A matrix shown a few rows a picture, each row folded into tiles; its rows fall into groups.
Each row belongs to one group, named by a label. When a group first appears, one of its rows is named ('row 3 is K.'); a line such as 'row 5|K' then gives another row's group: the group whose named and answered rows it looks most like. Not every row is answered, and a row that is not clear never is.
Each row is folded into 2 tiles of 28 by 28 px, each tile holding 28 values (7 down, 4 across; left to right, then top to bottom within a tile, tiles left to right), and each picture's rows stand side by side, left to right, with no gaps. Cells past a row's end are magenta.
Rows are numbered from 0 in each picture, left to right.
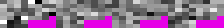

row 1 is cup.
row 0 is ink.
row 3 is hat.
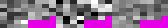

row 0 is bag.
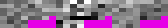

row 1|hat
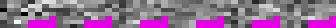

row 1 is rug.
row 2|bag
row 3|bag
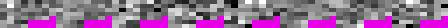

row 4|bag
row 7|rug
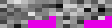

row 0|rug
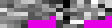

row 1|bag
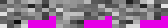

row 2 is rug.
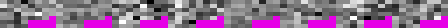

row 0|cup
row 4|ink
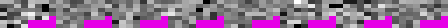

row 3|ink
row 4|cup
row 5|rug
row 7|rug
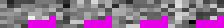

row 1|bag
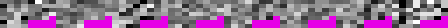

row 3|cup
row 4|ink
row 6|ink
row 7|bag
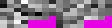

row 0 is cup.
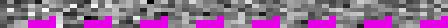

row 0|hat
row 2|ink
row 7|hat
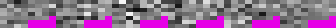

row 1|hat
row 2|hat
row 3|bag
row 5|hat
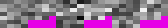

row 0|ink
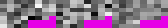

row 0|cup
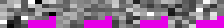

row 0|ink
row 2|cup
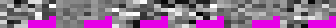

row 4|cup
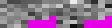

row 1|rug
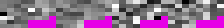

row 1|bag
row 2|ink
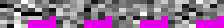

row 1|ink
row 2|hat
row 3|hat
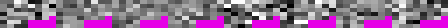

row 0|rug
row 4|rug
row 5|bag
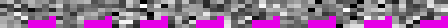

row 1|ink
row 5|ink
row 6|hat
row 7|cup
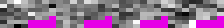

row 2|bag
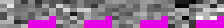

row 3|hat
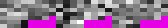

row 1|bag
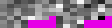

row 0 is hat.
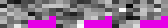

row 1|bag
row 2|hat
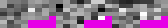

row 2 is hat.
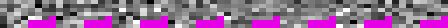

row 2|hat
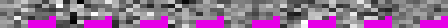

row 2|cup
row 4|ink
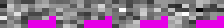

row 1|ink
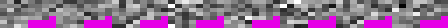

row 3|rug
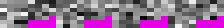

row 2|cup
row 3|ink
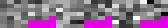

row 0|hat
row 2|ink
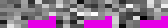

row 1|cup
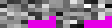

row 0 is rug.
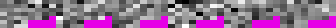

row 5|hat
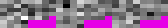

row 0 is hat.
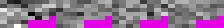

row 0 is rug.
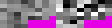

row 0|cup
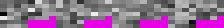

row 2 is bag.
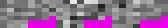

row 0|hat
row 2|bag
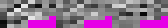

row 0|cup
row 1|cup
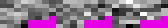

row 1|rug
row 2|rug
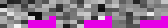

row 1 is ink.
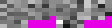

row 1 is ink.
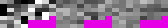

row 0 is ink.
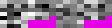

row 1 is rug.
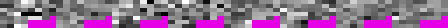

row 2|ink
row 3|rug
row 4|bag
